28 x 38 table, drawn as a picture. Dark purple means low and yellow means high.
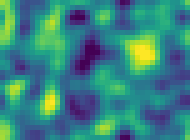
Slope: none. Mirror symmetry: none. Lone odd cells: none.
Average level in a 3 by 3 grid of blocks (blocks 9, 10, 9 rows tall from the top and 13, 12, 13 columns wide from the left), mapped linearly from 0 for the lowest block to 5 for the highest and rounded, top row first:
5 1 4
3 0 3
3 1 1
